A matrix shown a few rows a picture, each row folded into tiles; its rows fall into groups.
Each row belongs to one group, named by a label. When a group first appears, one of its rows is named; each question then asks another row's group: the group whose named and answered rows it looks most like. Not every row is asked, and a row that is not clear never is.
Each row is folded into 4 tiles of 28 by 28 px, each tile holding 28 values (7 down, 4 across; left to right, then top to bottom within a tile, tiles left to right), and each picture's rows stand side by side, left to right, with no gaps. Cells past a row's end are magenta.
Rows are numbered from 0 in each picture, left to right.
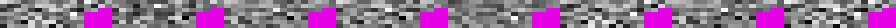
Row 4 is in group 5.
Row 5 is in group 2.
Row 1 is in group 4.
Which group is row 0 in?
2
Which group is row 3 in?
2
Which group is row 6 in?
2
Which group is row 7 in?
2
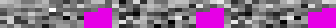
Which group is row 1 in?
4
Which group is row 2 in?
4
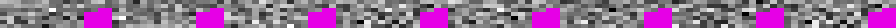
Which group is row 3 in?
2
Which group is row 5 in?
5
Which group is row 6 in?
5
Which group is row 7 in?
2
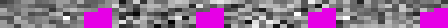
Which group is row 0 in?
5
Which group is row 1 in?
4
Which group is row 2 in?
2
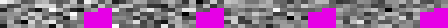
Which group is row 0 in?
2
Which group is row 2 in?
2
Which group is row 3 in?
5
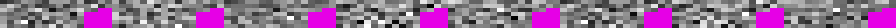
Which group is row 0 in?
5
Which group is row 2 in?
5
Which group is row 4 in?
2
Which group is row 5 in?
5
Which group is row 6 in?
2
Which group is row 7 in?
2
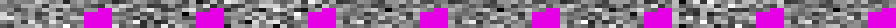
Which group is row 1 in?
5
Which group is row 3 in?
5
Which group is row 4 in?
5
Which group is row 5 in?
5
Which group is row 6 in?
4
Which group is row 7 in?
5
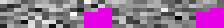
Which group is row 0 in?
2
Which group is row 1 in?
2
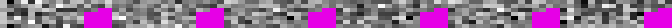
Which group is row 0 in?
4
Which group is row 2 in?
2
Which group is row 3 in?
4
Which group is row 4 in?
2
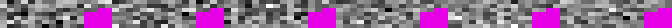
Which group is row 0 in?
4
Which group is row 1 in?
5
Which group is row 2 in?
4
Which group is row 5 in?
2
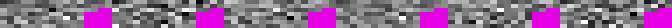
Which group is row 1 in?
5
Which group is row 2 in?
2
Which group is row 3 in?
5
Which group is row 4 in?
2
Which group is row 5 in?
5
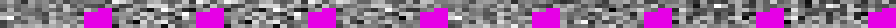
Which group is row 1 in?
2
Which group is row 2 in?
2
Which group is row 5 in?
5
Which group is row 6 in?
4
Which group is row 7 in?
4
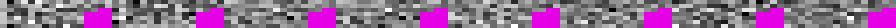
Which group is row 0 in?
4
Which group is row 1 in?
4
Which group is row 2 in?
2
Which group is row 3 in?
2
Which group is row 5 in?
5
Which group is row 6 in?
5
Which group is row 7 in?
5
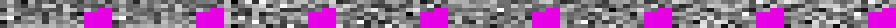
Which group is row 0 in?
4
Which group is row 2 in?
4
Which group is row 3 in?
5
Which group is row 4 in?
2
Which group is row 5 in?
5
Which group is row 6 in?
2
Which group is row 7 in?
2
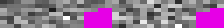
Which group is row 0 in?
5
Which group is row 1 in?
4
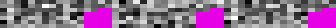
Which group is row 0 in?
4
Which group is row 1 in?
4
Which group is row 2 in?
4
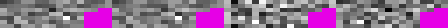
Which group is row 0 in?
5
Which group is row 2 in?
4
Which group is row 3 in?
5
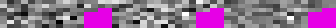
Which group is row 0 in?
4
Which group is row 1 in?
2
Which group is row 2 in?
5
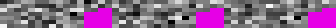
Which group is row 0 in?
5
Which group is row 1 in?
4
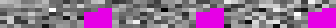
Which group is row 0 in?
2
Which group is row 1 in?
5
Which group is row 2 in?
2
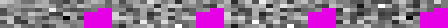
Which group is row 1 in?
4
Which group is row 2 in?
4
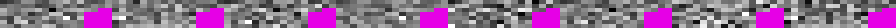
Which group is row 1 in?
4
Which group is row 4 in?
5
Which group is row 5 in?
5
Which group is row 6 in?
2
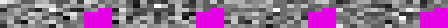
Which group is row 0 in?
2
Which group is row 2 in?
2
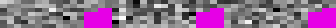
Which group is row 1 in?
4
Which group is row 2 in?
5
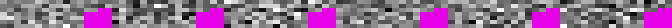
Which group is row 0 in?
4
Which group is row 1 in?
4
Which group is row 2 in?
2
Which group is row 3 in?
5
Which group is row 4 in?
2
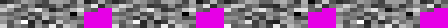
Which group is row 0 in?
5
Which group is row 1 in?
5
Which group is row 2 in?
5
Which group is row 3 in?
5
